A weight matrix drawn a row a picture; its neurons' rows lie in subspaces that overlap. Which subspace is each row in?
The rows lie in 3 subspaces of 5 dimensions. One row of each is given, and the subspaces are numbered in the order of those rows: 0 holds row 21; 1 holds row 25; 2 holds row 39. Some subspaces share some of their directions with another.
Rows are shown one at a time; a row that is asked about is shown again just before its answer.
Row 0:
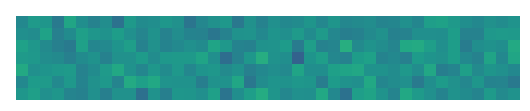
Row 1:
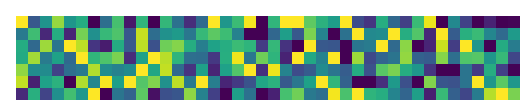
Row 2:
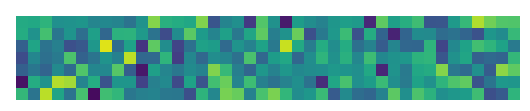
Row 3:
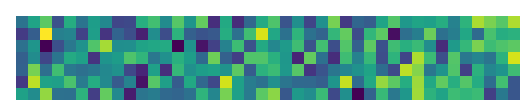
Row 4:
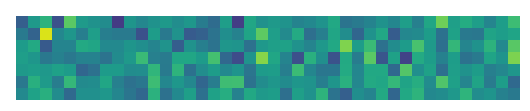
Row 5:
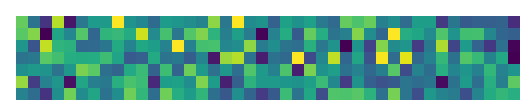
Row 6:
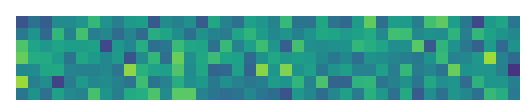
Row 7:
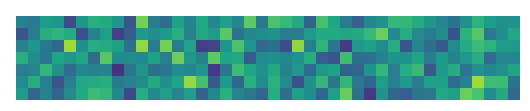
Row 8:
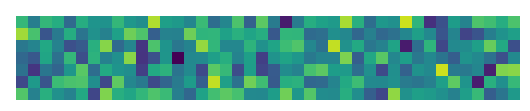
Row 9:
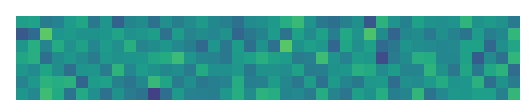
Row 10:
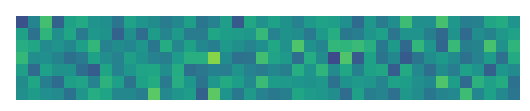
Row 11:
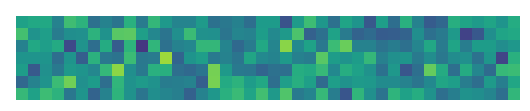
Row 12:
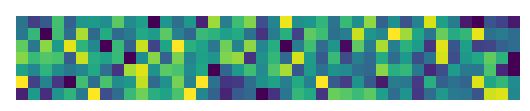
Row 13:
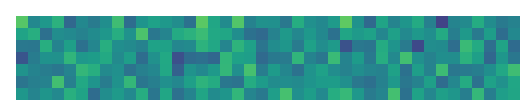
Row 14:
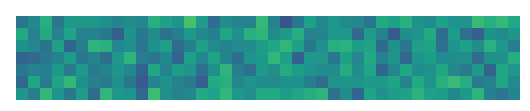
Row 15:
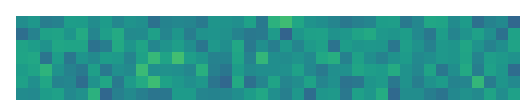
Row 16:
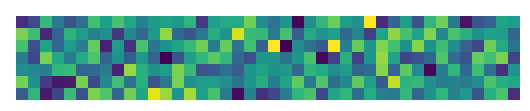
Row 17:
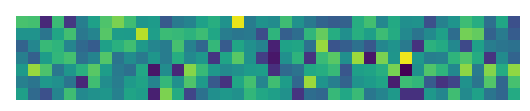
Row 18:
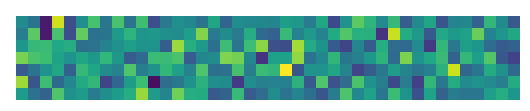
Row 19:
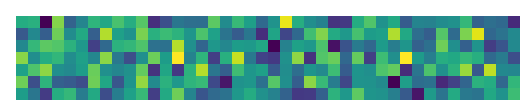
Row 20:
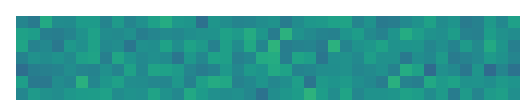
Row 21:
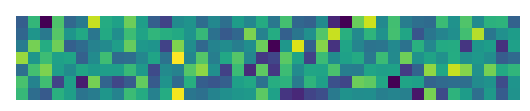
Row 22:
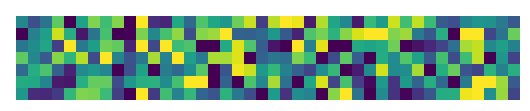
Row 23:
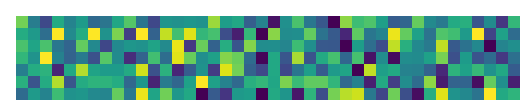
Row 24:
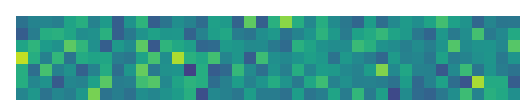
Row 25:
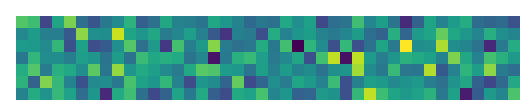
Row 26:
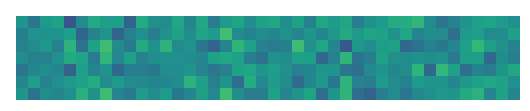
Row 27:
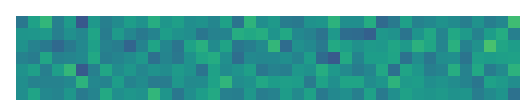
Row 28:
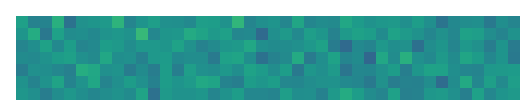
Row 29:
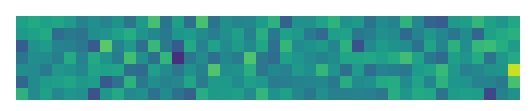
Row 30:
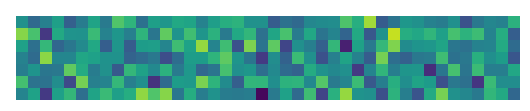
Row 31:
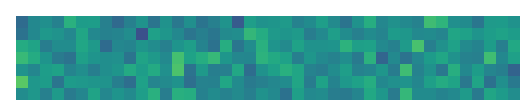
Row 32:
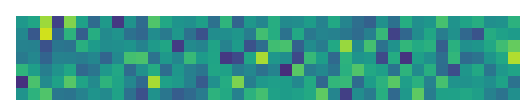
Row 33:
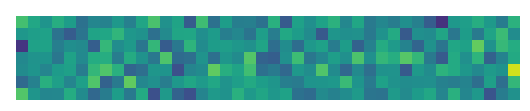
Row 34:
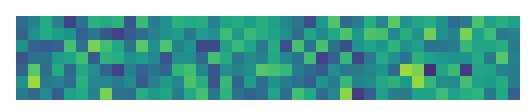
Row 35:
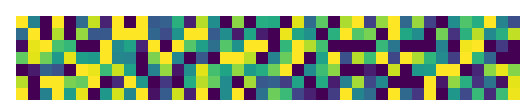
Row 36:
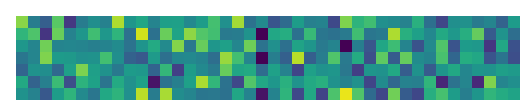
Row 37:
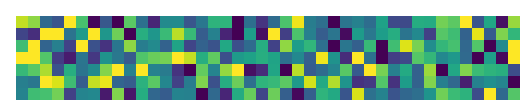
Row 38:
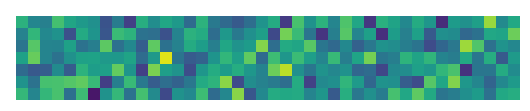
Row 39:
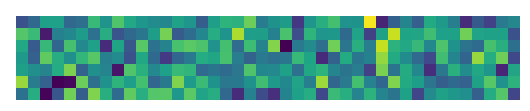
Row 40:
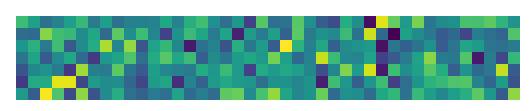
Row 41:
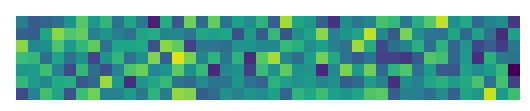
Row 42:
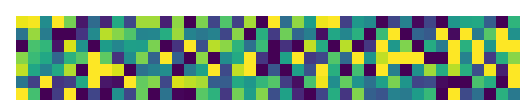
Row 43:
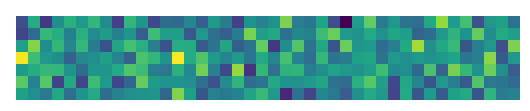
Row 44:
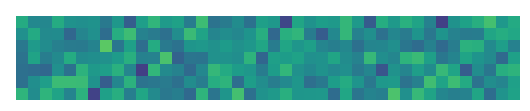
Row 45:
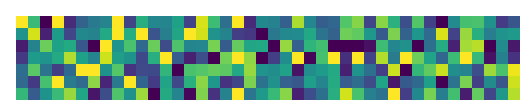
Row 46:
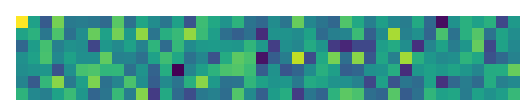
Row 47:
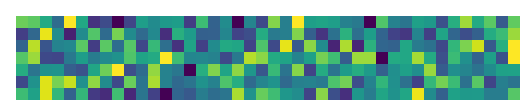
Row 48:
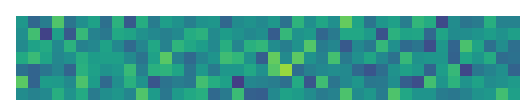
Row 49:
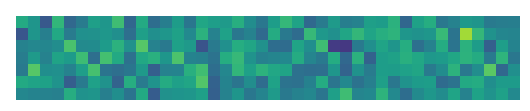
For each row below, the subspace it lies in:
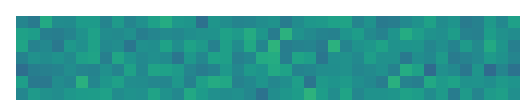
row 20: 0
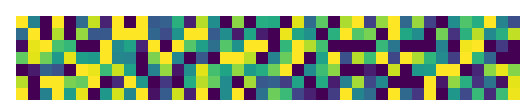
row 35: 0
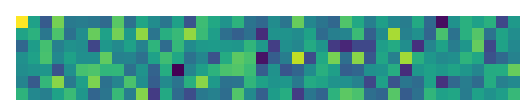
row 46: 2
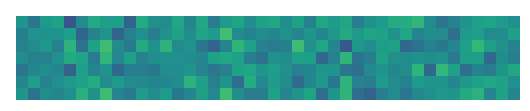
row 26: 1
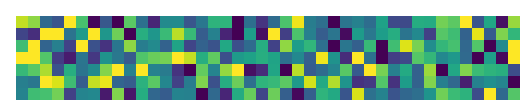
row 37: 2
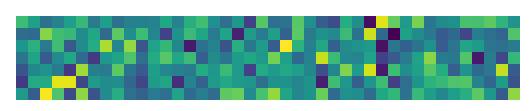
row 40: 2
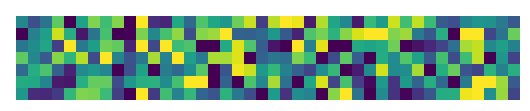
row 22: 1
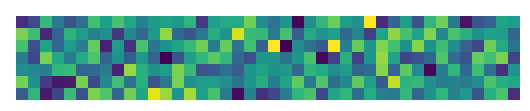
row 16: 2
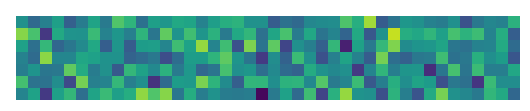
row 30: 2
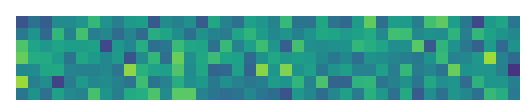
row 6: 0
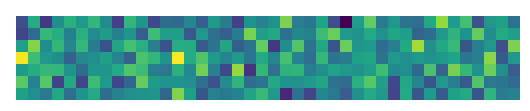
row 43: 0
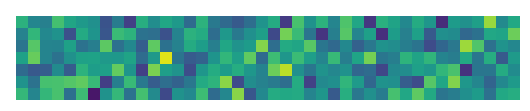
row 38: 0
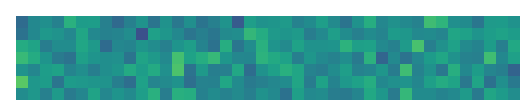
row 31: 0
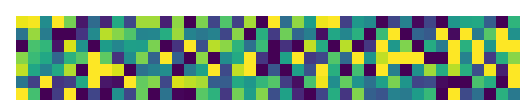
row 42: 2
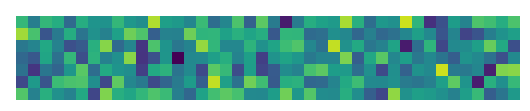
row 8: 1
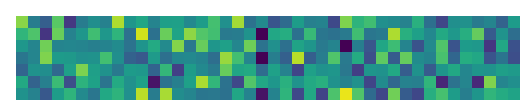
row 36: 2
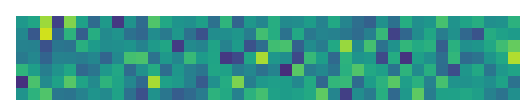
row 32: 0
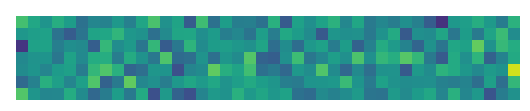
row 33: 2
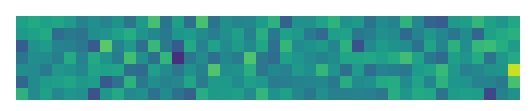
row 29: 2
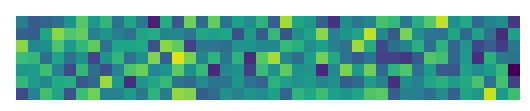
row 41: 2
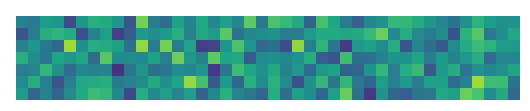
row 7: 1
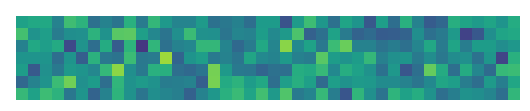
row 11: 1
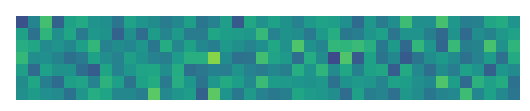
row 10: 1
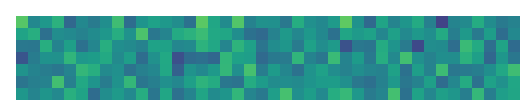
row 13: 0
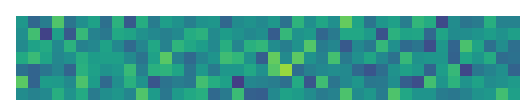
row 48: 0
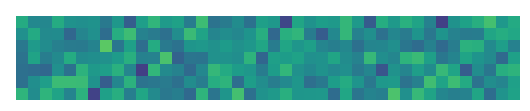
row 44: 0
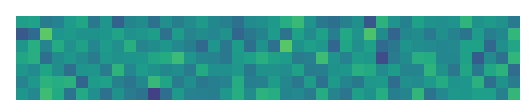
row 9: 2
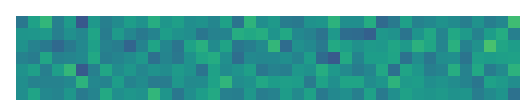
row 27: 2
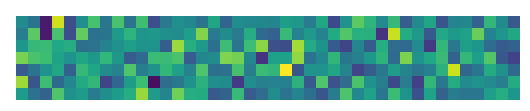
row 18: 0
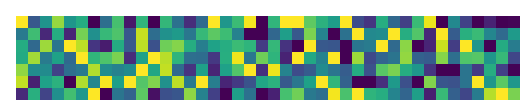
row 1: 0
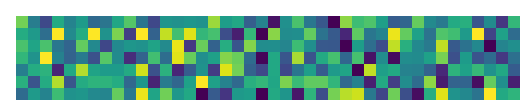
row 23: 2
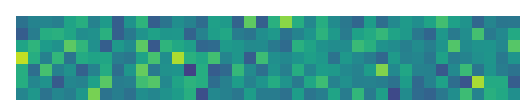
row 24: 1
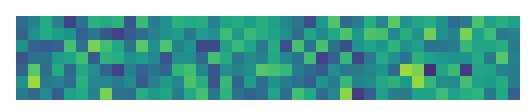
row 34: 1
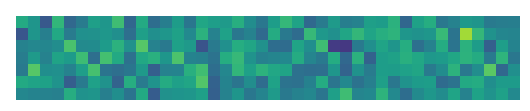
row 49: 1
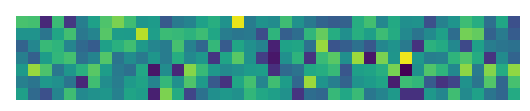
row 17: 0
